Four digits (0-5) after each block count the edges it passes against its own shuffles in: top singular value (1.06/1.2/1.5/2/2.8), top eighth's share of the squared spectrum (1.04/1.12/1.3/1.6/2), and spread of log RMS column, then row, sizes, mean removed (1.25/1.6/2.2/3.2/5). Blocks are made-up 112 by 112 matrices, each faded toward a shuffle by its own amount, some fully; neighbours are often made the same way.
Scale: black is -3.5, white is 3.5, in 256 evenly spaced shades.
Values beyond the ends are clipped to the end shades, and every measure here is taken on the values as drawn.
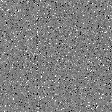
3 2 0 1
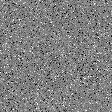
0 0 0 0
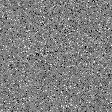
2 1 0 0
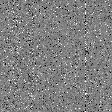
2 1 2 0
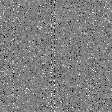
2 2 2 0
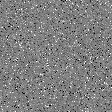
0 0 0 0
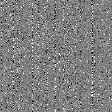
2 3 3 0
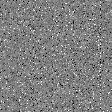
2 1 2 0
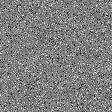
0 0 0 0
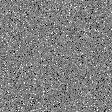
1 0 0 0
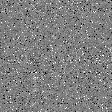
2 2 0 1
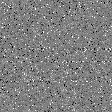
2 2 0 1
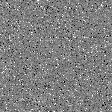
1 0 0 1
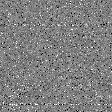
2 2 0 2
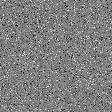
0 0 0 0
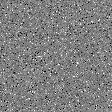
0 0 0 0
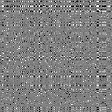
5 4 3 3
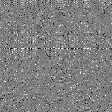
4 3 1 2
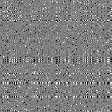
5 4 3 3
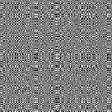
5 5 4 4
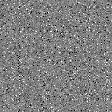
4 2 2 1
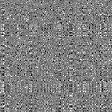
5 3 3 3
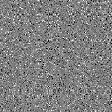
4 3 1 1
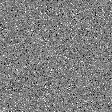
0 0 0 0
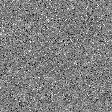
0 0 0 1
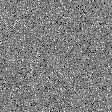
0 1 0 1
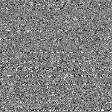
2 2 0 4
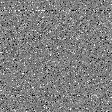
2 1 0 2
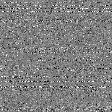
2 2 0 3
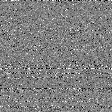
2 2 0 3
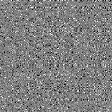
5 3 2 2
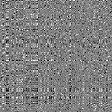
5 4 3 3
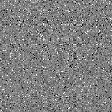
4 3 2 2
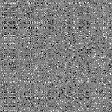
5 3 2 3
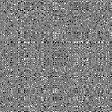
5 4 3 3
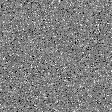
2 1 0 0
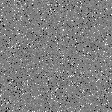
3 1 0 0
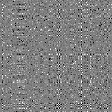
5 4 3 3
